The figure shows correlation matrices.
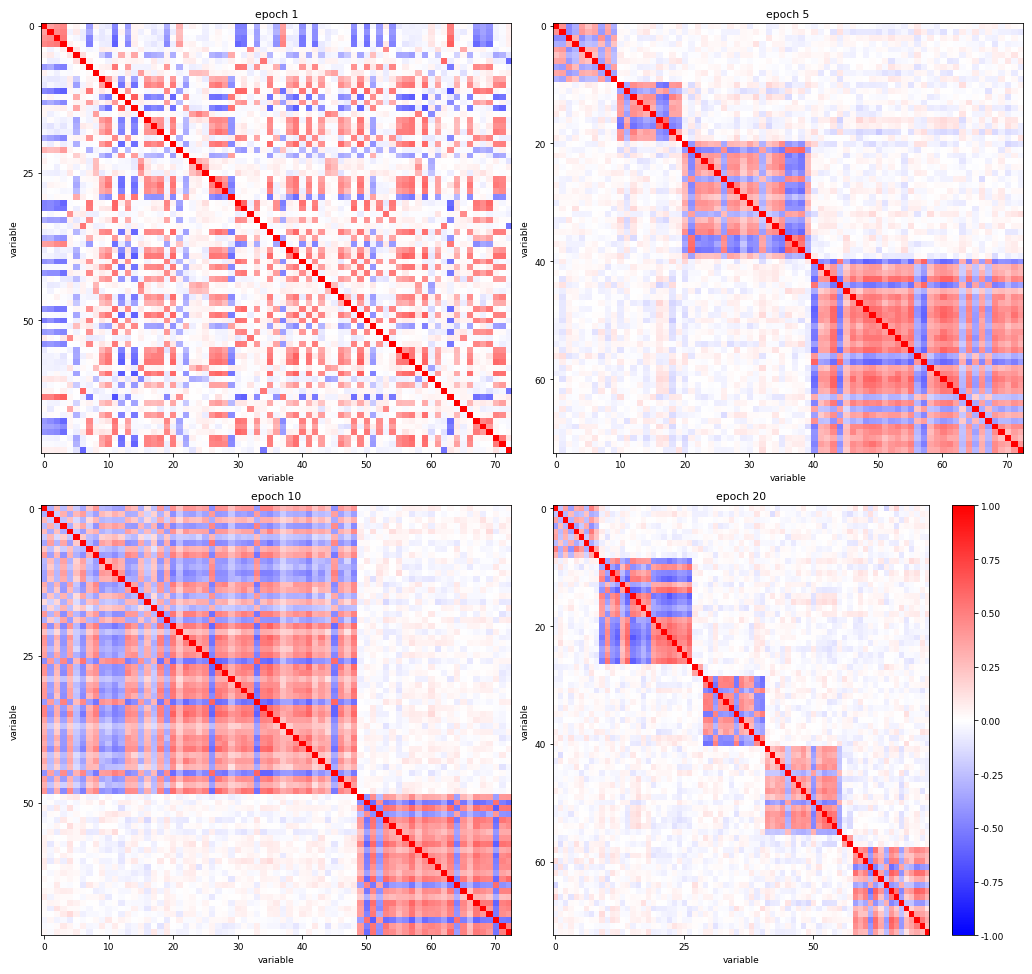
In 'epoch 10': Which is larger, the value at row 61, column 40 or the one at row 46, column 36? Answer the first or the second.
the second
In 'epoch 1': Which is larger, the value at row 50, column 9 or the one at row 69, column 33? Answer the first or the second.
the second
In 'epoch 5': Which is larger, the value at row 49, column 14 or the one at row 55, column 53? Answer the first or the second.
the second
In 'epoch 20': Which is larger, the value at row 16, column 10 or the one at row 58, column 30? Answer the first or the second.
the second
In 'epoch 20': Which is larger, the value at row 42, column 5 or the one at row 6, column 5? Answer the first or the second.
the first
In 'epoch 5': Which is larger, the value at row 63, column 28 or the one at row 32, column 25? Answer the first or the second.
the first
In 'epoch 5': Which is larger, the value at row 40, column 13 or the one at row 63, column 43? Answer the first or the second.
the first
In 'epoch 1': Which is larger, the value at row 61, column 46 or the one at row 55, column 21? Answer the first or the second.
the first
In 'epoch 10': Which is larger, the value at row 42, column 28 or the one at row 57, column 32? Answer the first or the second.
the first
